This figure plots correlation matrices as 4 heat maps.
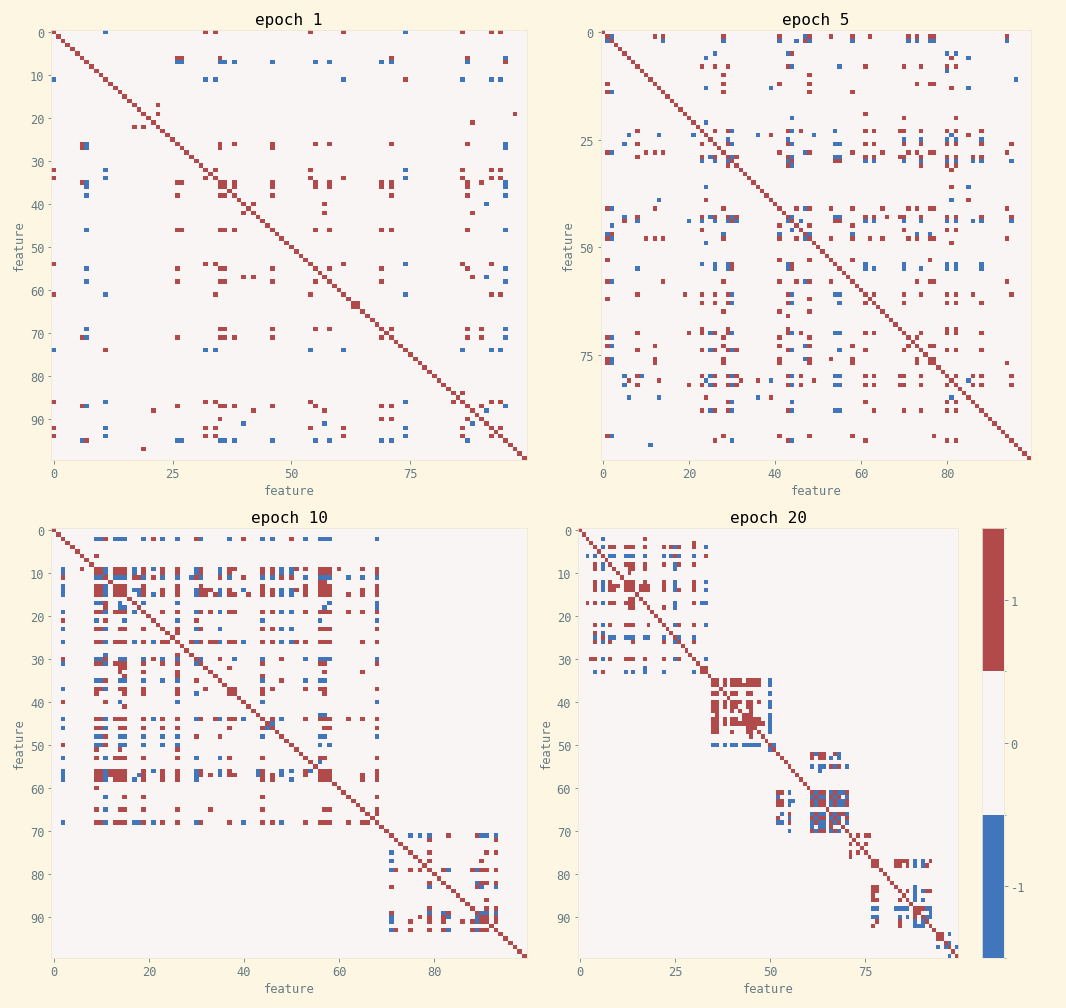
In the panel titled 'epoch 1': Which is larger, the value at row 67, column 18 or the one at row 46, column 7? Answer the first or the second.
the first
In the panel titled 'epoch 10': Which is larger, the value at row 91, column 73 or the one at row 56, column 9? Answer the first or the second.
the second
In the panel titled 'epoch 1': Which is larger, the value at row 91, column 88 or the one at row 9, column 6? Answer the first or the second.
the second
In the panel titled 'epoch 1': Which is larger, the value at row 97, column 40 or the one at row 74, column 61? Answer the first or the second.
the first
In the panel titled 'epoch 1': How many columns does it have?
100
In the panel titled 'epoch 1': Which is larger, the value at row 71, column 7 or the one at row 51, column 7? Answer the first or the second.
the second
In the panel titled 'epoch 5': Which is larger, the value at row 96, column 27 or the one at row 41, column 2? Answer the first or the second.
the first
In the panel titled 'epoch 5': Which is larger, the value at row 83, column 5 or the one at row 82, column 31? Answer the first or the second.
the second
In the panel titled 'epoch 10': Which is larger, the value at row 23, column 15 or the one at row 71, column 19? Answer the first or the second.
the first
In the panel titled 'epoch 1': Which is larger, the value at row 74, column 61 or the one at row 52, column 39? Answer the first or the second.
the second
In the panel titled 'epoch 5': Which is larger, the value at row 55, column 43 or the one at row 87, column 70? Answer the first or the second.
the second
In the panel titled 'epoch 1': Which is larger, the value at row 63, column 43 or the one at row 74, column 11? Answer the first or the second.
the second
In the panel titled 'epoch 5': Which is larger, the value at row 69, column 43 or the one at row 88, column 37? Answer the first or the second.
the first
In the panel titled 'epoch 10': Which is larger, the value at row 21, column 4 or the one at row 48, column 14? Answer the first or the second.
the first
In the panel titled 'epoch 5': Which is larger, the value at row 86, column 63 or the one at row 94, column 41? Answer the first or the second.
the second
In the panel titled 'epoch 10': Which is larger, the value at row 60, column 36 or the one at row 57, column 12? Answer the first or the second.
the second
